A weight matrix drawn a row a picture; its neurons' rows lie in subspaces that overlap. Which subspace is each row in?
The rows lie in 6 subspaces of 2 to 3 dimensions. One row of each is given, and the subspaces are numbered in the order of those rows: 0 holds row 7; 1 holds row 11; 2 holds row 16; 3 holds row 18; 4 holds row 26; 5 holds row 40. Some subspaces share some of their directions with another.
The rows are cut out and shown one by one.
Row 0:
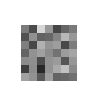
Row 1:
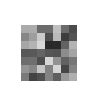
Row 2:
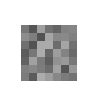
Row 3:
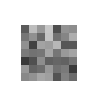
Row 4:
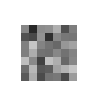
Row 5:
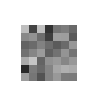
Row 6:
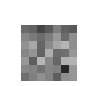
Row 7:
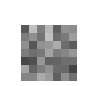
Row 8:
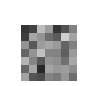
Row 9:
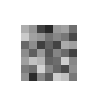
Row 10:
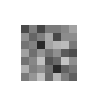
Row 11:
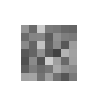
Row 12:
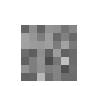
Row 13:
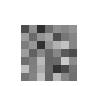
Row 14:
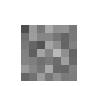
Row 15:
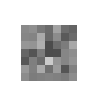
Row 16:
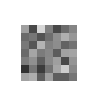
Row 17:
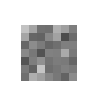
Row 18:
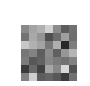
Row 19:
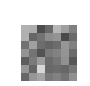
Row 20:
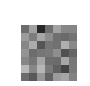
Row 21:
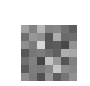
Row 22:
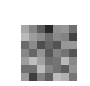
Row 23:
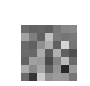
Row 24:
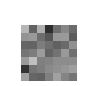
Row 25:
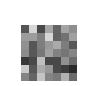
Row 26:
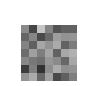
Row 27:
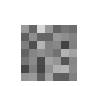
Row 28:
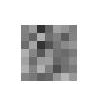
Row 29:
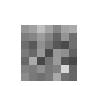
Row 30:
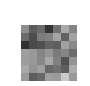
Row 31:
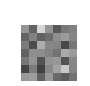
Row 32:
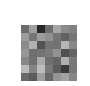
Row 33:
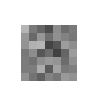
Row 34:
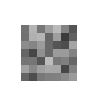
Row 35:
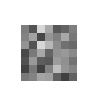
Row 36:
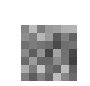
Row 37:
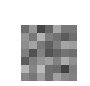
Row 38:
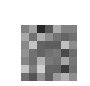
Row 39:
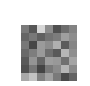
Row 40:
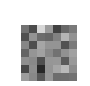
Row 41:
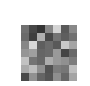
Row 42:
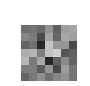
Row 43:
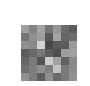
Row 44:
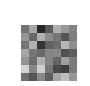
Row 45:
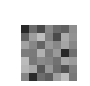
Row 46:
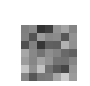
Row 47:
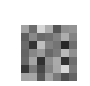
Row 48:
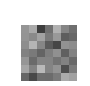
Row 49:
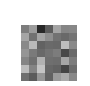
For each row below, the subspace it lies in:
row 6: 4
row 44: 3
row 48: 1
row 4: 0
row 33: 2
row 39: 1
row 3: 0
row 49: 2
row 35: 3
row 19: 5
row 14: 2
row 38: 2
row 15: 1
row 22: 0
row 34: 2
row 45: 5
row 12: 3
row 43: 1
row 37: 1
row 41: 0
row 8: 5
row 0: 5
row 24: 0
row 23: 3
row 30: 3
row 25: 0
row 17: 5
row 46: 3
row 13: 1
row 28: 3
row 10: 1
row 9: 0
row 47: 4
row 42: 1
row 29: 4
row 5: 0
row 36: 4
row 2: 3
